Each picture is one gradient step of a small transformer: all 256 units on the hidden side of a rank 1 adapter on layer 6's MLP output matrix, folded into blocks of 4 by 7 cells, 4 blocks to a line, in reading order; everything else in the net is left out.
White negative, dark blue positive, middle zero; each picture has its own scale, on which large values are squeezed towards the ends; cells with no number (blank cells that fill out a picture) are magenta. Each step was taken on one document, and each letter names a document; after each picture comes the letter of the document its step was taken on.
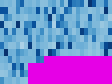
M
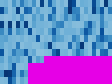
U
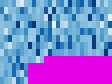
M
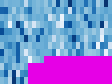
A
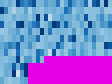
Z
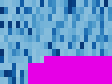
U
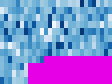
M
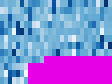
A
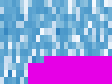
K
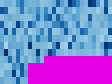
M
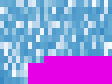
Z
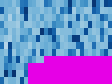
K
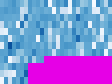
K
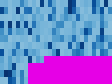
U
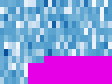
Z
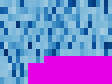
M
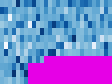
Z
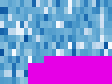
A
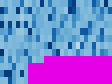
U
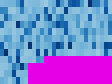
M
